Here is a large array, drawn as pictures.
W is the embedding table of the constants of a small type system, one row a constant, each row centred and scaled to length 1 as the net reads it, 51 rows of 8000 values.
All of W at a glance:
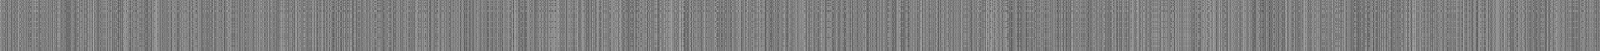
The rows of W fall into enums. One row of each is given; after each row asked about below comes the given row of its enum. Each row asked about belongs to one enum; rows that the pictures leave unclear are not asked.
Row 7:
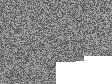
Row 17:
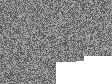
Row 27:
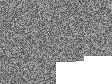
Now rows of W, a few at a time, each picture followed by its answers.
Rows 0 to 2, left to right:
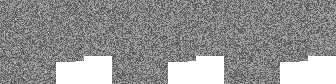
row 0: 27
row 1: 17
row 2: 7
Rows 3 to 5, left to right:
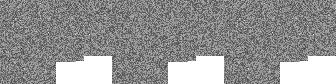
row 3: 27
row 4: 17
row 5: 27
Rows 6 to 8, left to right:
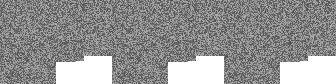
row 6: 7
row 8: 17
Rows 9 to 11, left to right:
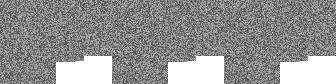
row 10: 27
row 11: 27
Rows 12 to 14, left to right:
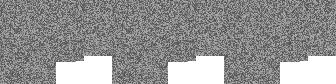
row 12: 7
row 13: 7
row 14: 17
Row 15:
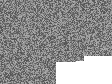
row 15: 17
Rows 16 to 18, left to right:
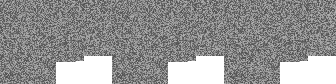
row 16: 17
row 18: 7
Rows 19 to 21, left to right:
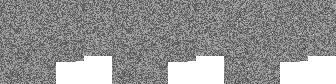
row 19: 7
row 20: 7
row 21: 27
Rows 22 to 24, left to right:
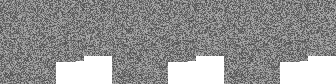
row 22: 17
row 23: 7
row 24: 7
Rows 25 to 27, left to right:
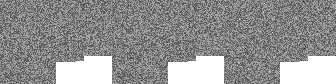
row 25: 17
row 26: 7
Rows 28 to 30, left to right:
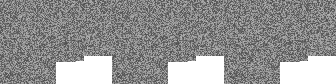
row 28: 17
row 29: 17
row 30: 7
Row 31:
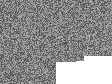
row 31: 17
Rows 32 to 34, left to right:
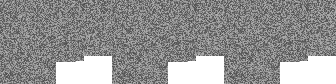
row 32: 17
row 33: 7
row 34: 7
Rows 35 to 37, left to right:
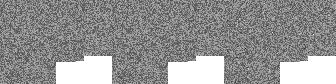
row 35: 7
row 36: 7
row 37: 27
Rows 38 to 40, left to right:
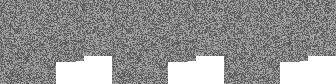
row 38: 7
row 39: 7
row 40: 17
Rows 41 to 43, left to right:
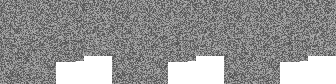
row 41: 7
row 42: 17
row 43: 17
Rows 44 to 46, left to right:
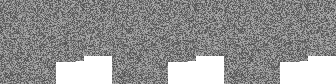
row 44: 17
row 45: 7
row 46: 7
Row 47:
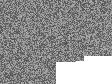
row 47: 17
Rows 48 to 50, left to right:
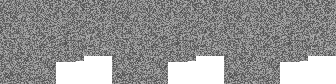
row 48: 17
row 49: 17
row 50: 17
